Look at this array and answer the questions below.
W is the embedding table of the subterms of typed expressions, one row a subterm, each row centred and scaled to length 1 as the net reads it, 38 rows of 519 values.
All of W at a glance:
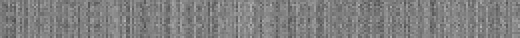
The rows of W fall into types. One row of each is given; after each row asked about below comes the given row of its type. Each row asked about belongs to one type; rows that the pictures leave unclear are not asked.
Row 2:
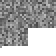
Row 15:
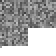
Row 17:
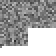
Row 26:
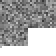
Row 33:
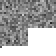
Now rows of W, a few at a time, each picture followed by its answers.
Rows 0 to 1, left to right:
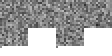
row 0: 2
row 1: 26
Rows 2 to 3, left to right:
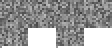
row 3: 15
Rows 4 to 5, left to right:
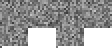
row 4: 2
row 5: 2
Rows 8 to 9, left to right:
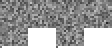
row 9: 33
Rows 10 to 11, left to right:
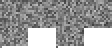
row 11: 2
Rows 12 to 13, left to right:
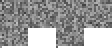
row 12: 15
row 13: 33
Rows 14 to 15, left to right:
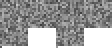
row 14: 33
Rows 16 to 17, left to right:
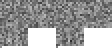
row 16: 2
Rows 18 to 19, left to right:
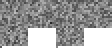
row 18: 33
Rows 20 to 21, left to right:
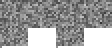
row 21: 15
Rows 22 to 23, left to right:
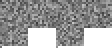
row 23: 26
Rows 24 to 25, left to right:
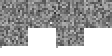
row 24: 15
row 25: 15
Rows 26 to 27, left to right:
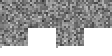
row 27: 2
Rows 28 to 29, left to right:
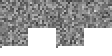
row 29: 17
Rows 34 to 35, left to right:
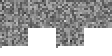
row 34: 15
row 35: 17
